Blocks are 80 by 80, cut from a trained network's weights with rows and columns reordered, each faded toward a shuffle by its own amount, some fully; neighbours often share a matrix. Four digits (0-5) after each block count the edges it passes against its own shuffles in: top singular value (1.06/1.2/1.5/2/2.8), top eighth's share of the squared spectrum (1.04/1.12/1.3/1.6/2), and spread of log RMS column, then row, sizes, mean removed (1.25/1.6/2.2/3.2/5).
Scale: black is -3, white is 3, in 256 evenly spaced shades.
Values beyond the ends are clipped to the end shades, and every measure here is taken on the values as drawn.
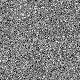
0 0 0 0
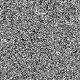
3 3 0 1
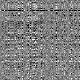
4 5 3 2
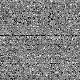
3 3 1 2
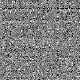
3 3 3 1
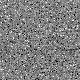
1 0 0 0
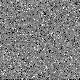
0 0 0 0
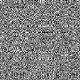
4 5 2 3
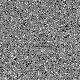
0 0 0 0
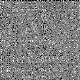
3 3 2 1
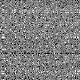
3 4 3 2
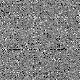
3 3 2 1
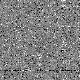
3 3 2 1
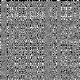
4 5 4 2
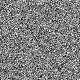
0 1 0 0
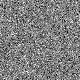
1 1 0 0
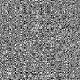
4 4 3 1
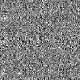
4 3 2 2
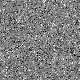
1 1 0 0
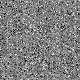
2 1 0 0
